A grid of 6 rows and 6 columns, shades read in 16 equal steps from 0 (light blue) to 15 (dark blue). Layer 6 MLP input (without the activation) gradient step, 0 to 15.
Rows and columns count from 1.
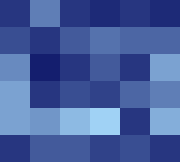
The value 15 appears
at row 3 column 2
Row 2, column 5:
9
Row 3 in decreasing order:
15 13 13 10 6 4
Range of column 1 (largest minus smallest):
9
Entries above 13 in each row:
2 0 1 0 0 0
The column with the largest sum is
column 5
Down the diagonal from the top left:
13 13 13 12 13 13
